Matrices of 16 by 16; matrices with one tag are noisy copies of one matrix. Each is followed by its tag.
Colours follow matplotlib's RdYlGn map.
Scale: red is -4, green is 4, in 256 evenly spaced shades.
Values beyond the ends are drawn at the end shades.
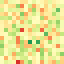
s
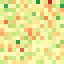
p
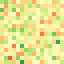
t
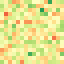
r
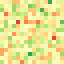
r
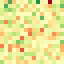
p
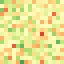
t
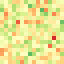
r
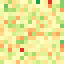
p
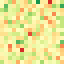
p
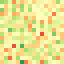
t
